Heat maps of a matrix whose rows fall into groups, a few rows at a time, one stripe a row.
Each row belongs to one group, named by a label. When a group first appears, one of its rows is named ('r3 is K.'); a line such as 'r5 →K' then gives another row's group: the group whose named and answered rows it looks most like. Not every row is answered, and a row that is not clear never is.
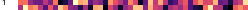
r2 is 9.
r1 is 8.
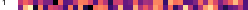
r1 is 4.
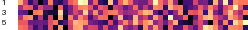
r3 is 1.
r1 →8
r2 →4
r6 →4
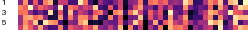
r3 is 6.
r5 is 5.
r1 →5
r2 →9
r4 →9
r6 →9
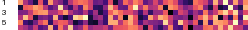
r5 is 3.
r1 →8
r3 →3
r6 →6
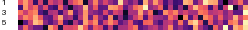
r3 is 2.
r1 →4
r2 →1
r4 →9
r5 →1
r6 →8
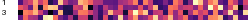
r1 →1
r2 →5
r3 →1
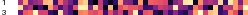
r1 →5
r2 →8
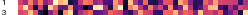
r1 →3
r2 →6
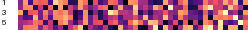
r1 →3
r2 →4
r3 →3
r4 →3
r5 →9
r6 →5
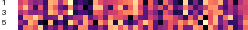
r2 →6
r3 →6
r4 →1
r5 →2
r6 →1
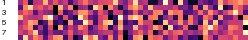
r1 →3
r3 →4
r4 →5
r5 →2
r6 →4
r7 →2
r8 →9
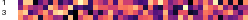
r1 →8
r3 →3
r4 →2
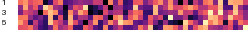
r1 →9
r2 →5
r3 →5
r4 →6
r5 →6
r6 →2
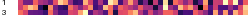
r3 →8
